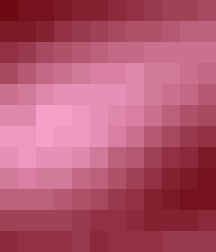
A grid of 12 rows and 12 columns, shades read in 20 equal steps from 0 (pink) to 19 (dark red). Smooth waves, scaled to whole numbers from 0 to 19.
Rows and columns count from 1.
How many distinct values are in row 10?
9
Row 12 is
15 14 14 14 13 15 14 14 14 13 13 13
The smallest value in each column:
1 1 0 0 1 2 2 3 5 5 6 6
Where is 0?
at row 6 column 3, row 6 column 4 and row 7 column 3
